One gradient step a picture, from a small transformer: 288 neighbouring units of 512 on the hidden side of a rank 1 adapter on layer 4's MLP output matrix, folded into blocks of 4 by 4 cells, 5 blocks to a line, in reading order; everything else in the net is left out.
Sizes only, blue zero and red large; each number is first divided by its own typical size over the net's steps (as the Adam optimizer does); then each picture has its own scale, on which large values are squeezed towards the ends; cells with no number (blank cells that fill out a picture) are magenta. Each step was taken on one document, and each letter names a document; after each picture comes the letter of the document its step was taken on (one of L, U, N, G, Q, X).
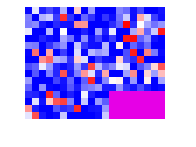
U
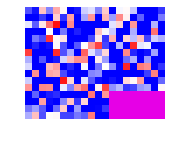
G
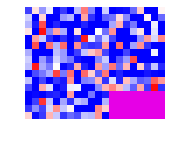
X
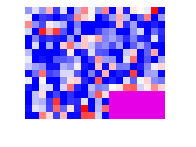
X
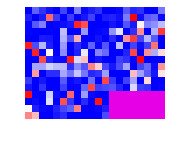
U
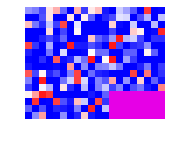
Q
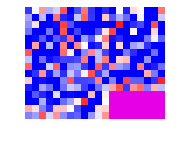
X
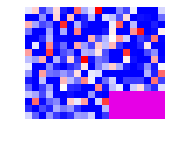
Q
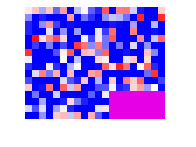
G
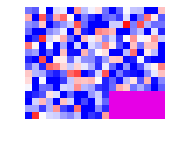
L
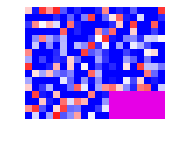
G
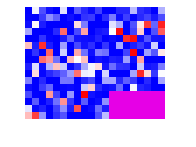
U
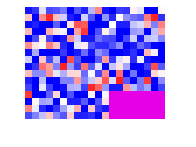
L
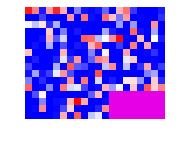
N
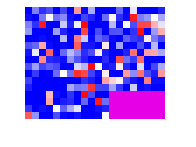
U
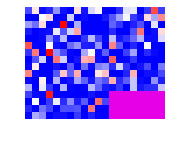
Q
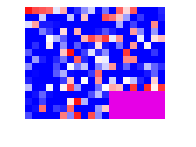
N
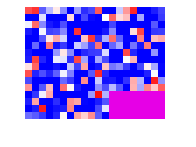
Q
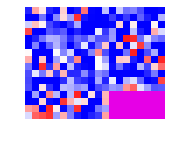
X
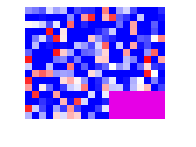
G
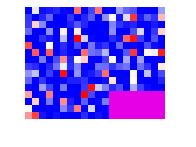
U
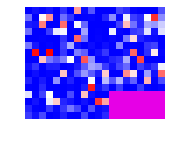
U
